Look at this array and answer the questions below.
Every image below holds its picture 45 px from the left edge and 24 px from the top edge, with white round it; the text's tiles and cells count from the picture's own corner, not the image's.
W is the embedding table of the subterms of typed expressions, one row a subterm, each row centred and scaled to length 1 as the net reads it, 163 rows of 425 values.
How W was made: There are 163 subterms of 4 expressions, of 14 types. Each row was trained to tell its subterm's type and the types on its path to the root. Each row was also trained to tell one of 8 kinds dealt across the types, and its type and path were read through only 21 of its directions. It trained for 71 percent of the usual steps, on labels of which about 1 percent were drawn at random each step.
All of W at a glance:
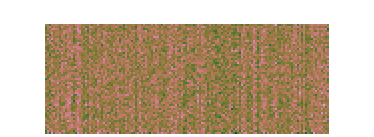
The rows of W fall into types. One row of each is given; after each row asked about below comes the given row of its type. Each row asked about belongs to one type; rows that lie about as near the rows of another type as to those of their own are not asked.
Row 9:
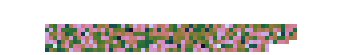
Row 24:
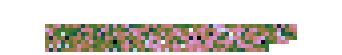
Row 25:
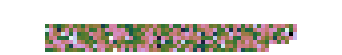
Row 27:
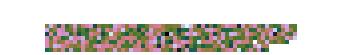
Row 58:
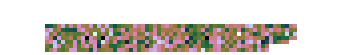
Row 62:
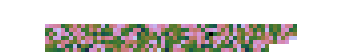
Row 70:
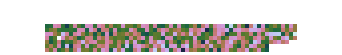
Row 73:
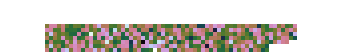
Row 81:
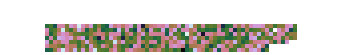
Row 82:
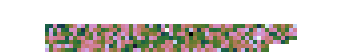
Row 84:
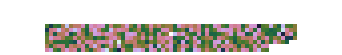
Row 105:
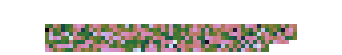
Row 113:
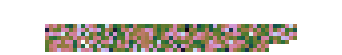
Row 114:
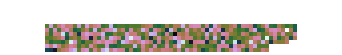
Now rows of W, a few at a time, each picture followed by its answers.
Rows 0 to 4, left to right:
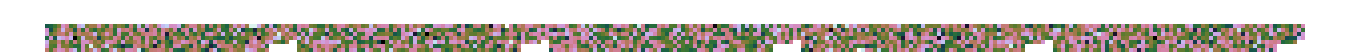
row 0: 114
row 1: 73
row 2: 81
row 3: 58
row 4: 27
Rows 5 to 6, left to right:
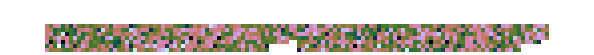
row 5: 24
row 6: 84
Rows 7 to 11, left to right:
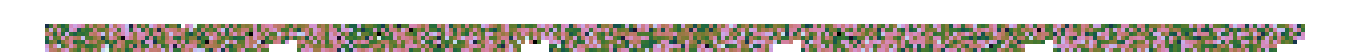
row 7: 81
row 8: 58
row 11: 27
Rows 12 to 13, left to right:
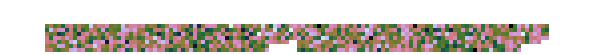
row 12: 58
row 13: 62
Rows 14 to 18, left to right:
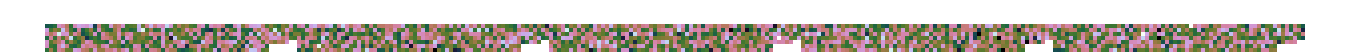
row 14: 105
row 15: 9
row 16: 70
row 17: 114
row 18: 73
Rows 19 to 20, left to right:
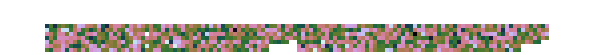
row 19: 27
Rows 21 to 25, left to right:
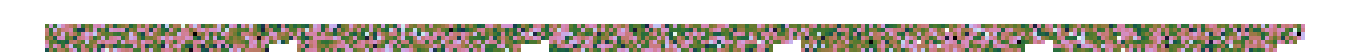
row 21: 114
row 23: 105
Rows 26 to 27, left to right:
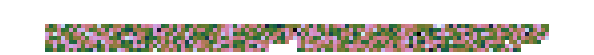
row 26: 70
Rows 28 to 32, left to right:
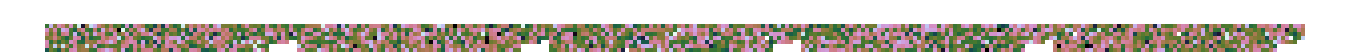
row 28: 58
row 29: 84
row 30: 62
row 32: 82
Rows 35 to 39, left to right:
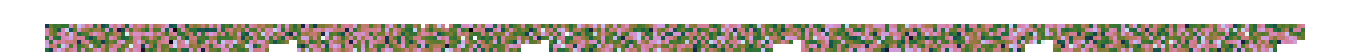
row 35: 27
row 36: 113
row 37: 84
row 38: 81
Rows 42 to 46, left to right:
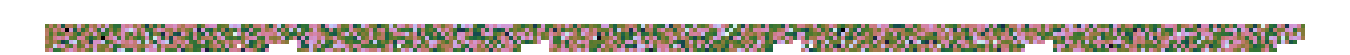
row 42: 58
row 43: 105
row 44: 114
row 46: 84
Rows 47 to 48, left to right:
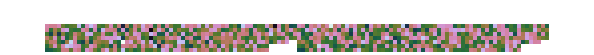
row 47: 73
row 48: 62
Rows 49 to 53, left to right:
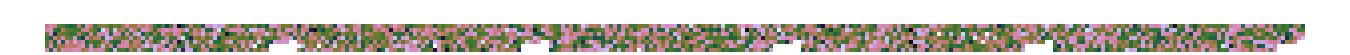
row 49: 73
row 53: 70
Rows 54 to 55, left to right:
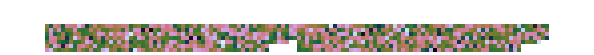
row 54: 24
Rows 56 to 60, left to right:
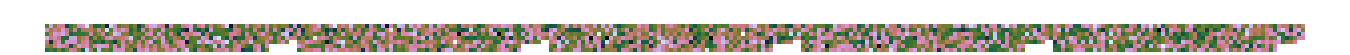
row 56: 105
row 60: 73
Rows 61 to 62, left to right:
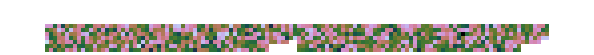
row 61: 62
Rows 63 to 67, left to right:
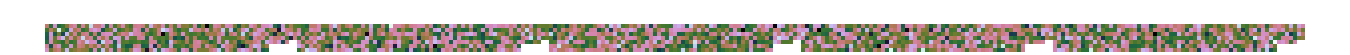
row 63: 70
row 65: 25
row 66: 24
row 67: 81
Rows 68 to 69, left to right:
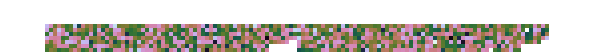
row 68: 105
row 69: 58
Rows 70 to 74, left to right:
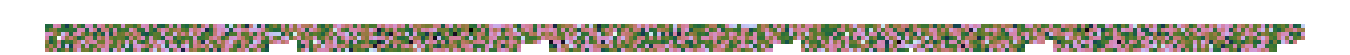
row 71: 73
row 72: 82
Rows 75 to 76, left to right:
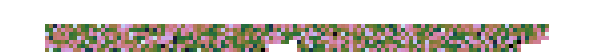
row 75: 84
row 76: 70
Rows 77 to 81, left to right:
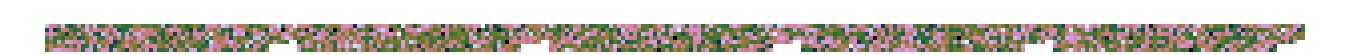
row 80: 9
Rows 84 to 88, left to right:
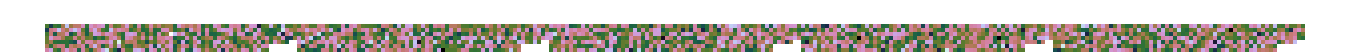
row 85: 58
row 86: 62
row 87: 70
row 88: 105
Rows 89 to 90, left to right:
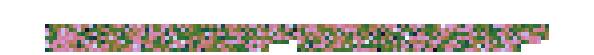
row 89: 27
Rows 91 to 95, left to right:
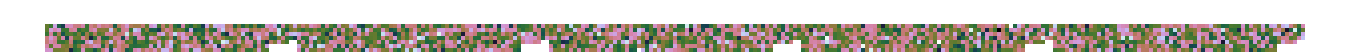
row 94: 25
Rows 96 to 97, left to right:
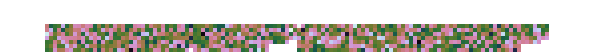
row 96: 27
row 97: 70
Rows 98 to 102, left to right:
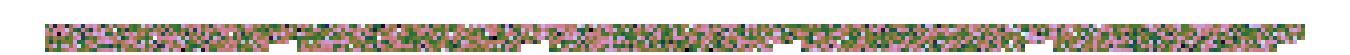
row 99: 73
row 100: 82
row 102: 105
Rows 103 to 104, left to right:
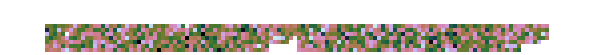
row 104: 81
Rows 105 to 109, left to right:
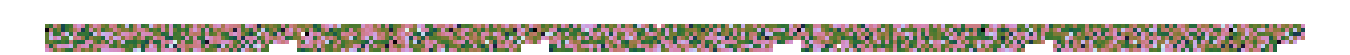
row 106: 81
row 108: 105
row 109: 114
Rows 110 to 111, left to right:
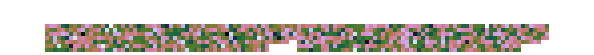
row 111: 81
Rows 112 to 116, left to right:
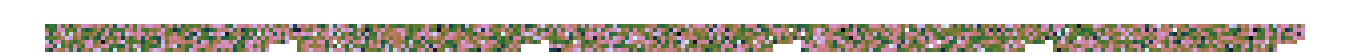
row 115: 27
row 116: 73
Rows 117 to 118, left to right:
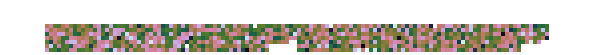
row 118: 81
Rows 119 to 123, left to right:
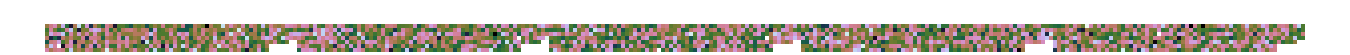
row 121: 70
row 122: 70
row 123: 9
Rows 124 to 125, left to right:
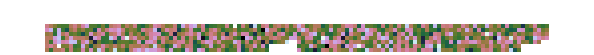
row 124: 81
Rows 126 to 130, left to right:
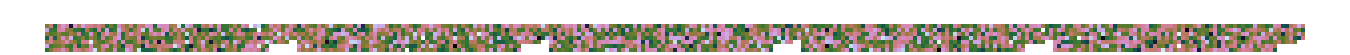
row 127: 82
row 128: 58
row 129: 25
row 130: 58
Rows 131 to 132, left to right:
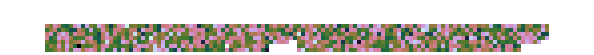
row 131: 62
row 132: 105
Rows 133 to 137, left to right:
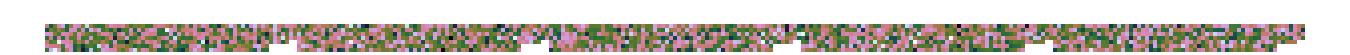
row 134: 114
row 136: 25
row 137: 73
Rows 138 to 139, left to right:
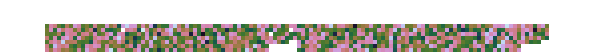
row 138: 82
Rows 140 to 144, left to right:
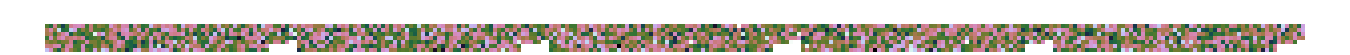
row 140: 81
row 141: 82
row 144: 9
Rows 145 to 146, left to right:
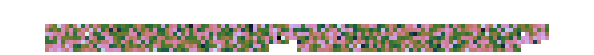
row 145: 114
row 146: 70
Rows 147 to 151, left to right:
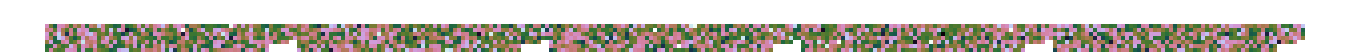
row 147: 114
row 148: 113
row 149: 27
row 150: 73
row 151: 105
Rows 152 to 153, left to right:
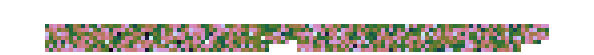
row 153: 114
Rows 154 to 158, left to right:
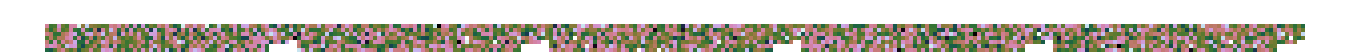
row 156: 113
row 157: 27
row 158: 58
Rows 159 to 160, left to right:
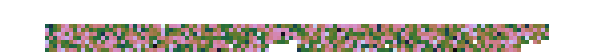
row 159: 114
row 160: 9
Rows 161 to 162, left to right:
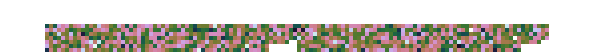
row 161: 9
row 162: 84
